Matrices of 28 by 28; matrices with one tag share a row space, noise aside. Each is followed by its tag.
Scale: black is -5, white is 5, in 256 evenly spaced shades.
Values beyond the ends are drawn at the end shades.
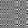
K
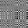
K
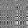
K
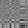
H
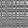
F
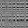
F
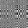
K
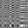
H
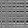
F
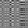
H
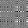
K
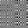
K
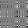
K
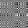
K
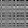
F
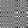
K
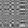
H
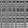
F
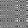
K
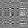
H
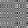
K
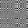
K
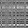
F
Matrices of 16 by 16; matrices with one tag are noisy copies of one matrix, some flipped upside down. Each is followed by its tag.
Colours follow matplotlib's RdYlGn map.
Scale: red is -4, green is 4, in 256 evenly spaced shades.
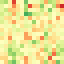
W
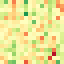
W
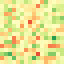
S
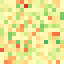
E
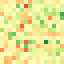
E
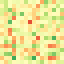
S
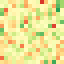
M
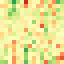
W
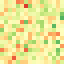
E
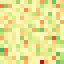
M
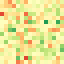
E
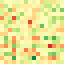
S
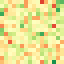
M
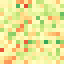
E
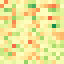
S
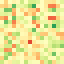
S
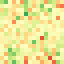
W
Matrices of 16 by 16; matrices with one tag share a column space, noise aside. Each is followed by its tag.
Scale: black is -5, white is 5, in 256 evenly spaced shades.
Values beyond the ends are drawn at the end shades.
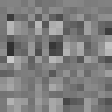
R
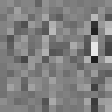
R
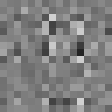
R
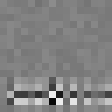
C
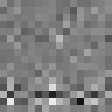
C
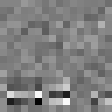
C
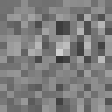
R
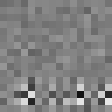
C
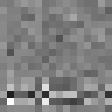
C
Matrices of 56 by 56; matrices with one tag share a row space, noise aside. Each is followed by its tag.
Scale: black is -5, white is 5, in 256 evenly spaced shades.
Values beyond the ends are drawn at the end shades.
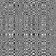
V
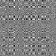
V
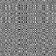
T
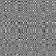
T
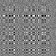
V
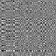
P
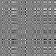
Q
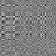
P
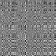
Q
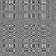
V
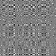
V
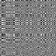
P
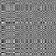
P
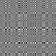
T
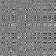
Q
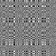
V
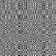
T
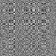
V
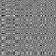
P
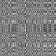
Q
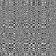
V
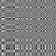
P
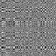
P
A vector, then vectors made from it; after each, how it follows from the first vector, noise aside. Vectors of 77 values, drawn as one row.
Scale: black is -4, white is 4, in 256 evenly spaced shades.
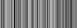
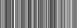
negated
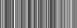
negated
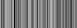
copied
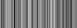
copied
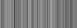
shrunk
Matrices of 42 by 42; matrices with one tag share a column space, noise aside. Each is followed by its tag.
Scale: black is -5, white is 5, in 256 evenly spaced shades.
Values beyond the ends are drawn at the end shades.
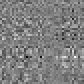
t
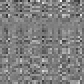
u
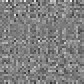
u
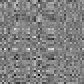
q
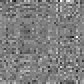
u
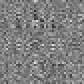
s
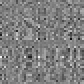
t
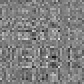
t
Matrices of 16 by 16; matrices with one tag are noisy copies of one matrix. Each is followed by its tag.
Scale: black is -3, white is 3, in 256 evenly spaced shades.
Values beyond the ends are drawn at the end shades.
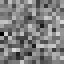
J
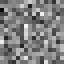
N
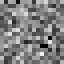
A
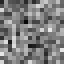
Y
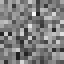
J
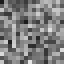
Y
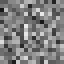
N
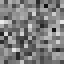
J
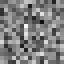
N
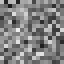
A
